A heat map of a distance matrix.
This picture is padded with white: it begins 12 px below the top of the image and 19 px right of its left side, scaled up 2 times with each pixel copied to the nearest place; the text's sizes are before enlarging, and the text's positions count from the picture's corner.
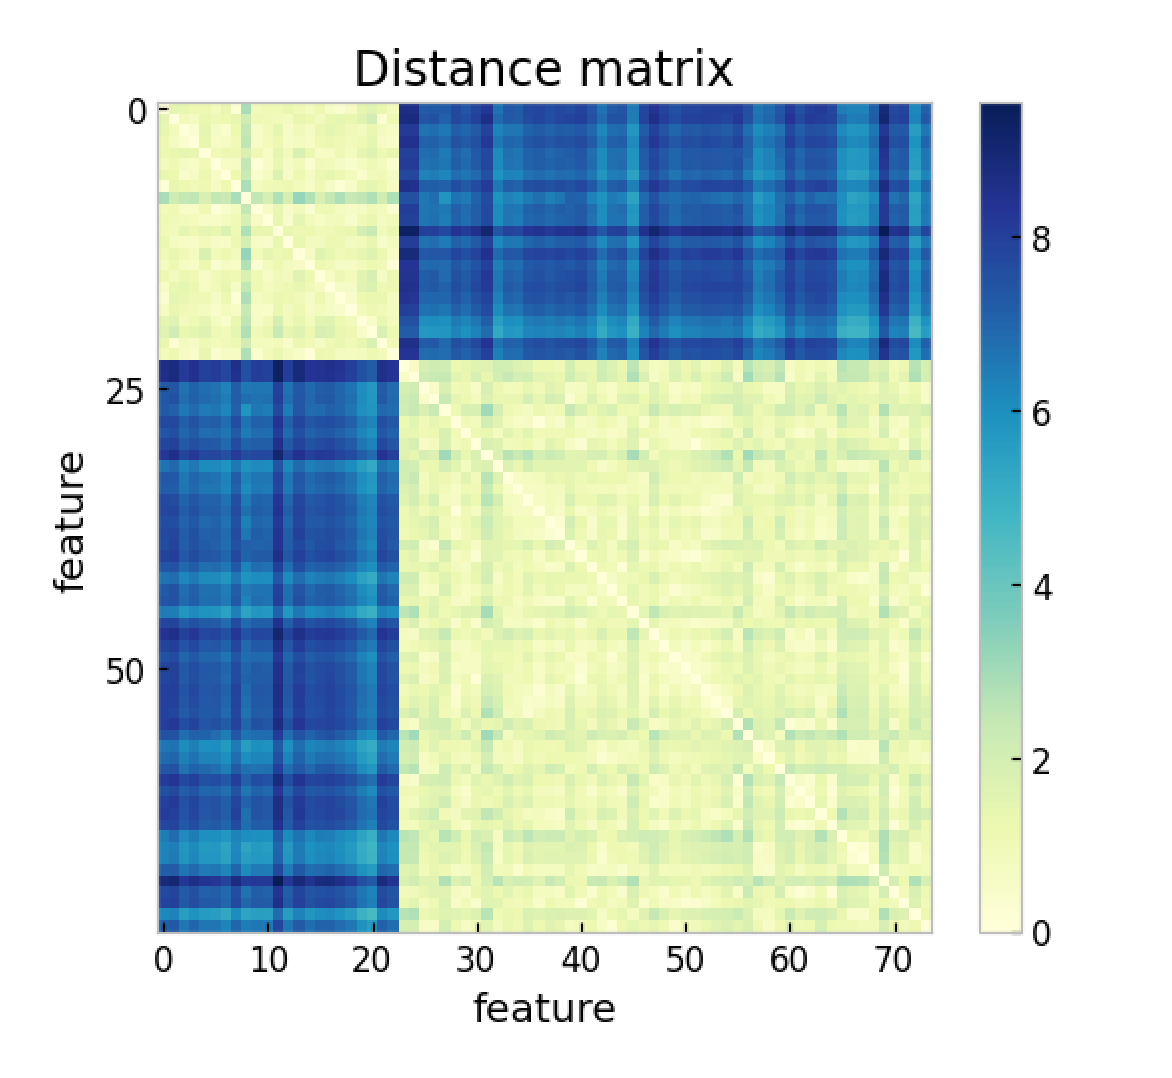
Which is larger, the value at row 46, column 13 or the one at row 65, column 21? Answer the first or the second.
the first
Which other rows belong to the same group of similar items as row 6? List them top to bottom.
0, 1, 2, 3, 4, 5, 7, 8, 9, 10, 11, 12, 13, 14, 15, 16, 17, 18, 19, 20, 21, 22
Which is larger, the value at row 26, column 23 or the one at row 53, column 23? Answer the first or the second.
the first
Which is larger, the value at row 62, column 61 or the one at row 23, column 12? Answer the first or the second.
the second
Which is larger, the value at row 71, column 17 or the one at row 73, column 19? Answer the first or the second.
the first
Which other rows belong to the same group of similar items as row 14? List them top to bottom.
0, 1, 2, 3, 4, 5, 6, 7, 8, 9, 10, 11, 12, 13, 15, 16, 17, 18, 19, 20, 21, 22
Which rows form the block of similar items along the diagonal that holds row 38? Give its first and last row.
23 to 73
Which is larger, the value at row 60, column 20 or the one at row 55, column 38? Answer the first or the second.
the first
